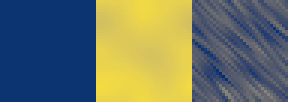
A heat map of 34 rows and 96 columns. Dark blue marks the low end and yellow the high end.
It is made of 1 by 3 panels. Panel 1,1: very low, flat. Panel 1,2: very high, smooth, faint in contrast. Panel 1,3: low, slanting down to the right.
